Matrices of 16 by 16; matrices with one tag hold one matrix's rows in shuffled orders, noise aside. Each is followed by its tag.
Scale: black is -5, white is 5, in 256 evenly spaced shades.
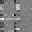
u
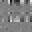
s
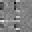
u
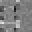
u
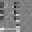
u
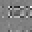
s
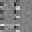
u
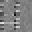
u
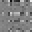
s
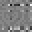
s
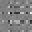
s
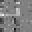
u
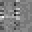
u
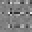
s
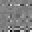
s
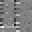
u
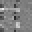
u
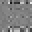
s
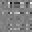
s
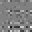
s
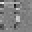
u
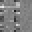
u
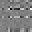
s
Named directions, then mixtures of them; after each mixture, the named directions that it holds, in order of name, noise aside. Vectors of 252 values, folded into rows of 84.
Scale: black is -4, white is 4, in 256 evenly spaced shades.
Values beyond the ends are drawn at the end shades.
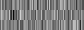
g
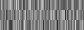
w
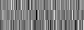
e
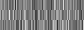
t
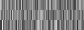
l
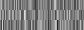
l, t, w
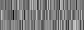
g, t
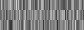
w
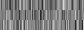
l, t, w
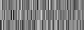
g, l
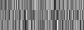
t, w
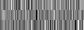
e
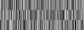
l, w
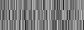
t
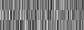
g, l, t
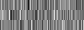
e, g, t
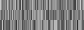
l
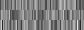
g, l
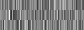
g, t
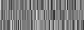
e, l, w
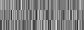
e, l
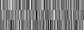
e, w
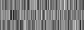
g
